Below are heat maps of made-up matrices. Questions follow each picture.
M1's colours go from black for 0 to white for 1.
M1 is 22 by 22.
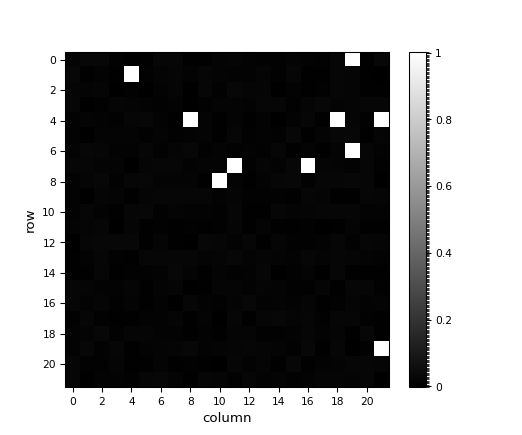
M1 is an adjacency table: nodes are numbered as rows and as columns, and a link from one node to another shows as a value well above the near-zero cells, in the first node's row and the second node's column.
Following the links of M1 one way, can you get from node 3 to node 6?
no
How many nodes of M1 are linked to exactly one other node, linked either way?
7
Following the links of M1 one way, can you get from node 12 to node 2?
no
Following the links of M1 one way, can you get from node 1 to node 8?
yes
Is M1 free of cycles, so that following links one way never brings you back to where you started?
yes
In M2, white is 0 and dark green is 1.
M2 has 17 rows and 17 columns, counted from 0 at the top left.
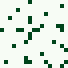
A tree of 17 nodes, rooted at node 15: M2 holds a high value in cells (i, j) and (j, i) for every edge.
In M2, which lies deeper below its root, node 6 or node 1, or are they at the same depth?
the same depth
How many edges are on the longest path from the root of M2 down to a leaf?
3
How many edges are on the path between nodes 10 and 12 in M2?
4
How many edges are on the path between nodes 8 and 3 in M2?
4
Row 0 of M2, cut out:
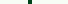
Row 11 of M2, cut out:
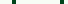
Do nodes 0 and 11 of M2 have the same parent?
no
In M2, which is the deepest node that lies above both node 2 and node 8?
7
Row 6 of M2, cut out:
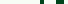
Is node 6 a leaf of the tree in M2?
no
